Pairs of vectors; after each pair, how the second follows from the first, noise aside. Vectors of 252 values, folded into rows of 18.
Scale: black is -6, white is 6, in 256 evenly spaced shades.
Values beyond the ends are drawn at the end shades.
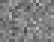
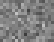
reversed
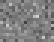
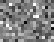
scaled up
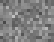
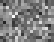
scaled up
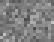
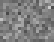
reversed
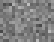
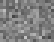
reversed
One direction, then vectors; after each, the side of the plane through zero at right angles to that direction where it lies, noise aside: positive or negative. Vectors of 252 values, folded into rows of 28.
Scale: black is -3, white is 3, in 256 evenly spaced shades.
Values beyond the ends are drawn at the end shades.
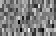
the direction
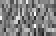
positive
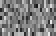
positive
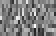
positive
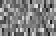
negative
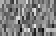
positive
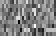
positive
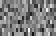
positive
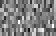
negative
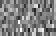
negative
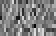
negative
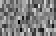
positive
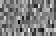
positive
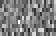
negative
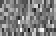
negative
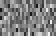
positive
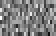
negative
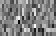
positive
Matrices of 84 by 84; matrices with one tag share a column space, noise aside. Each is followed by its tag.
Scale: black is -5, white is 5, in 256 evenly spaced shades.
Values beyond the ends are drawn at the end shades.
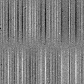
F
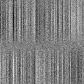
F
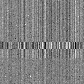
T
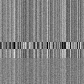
T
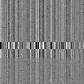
T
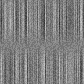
F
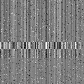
T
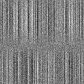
F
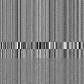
T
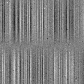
F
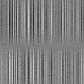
F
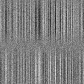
F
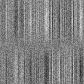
F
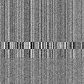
T
